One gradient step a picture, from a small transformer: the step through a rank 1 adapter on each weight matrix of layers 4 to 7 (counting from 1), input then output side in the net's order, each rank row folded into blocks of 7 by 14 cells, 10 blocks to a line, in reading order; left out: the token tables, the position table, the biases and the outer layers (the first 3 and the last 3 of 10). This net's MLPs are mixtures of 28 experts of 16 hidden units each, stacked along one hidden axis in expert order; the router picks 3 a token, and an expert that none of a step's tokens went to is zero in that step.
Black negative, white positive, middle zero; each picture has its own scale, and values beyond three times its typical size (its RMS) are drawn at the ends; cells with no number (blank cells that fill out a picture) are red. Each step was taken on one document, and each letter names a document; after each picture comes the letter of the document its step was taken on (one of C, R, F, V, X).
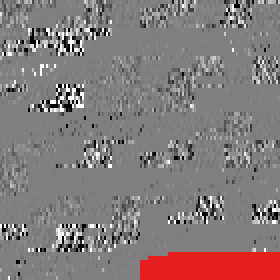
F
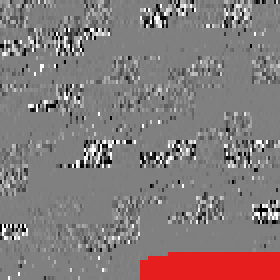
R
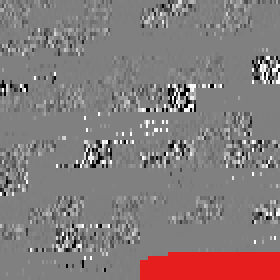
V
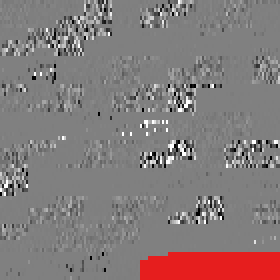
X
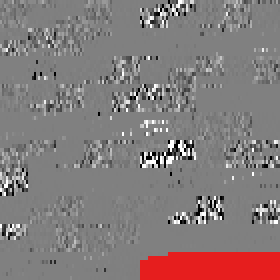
X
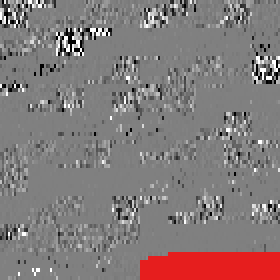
R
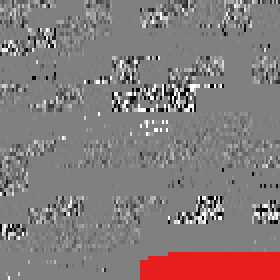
V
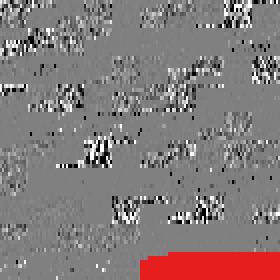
F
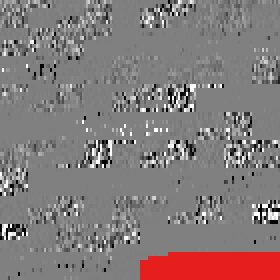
V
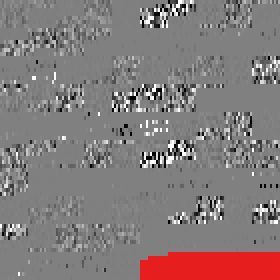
X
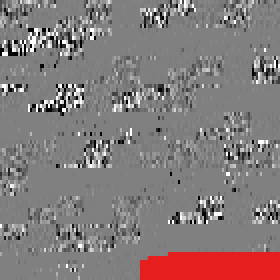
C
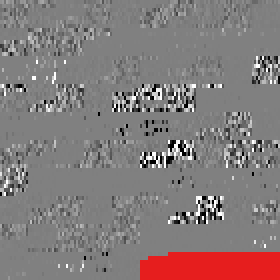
V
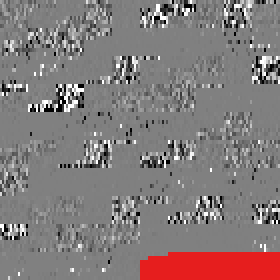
R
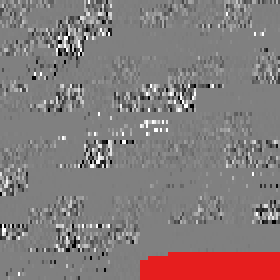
X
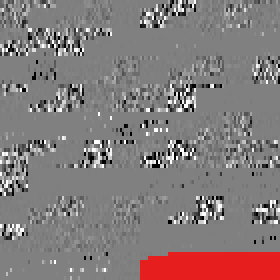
X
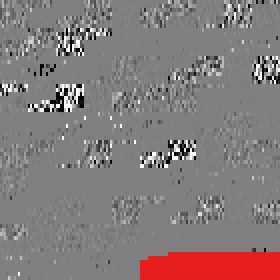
R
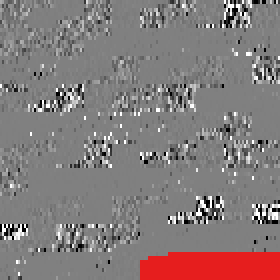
F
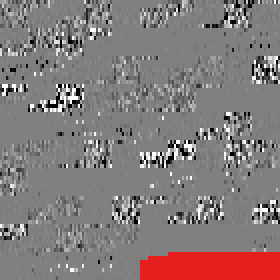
C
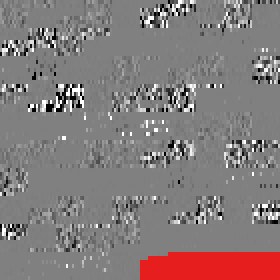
V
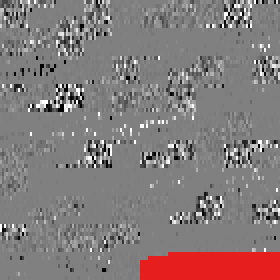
R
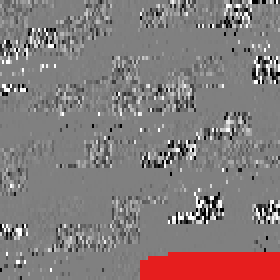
F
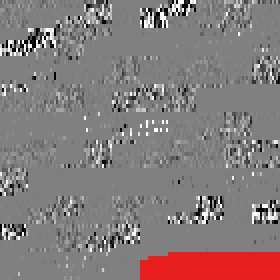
V
